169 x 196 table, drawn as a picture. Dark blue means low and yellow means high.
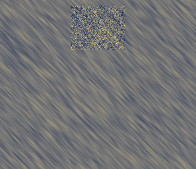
No overall slope runs across the table. Values change most from cell to cell in the top middle. The halves do not mirror each other. An odd patch, rougher than its surroundings, sits in the top middle. The distribution is heavy-tailed on both sides. No single row or column stands out from its neighbours. The grain runs diagonally down to the right.
